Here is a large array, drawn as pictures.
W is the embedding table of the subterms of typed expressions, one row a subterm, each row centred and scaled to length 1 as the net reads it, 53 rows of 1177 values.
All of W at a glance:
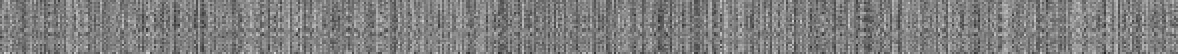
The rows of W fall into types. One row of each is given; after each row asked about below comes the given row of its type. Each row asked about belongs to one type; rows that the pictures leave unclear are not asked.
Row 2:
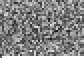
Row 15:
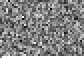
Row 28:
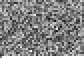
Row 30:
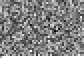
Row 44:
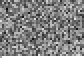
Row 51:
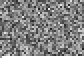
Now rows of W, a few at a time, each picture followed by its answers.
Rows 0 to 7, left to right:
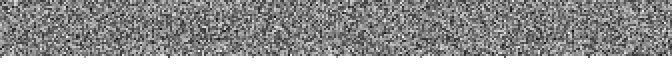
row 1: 44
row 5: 51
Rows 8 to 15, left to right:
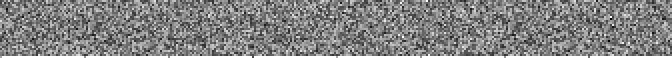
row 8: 44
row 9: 30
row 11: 2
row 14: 30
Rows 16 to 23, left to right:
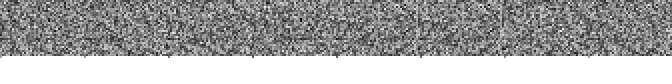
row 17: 51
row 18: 15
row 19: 2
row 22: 15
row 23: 51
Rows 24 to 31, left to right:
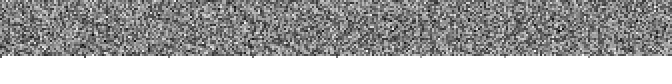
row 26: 15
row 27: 15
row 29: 51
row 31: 51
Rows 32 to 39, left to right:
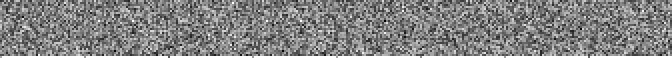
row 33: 44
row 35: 44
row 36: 51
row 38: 30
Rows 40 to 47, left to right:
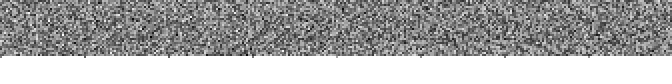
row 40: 15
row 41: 28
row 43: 28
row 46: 15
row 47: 30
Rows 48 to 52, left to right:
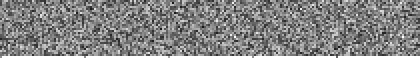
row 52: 2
